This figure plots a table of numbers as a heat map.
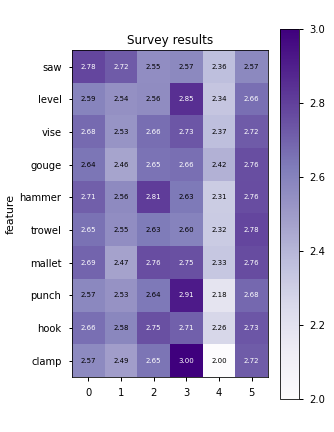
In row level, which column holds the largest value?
3
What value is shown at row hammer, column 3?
2.63
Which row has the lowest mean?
clamp
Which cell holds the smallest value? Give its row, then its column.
clamp, 4
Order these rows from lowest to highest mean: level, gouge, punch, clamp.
clamp, punch, level, gouge
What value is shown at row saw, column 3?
2.57
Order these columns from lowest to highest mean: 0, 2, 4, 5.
4, 0, 2, 5
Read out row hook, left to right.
2.66 2.58 2.75 2.71 2.26 2.73
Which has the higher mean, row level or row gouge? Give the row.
gouge
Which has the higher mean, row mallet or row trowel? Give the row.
mallet
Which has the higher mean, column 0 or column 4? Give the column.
0
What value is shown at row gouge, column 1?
2.46
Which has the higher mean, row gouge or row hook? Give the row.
hook
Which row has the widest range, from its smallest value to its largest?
clamp
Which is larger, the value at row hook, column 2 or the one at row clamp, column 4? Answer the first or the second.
the first
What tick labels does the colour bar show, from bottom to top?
2.0, 2.2, 2.4, 2.6, 2.8, 3.0
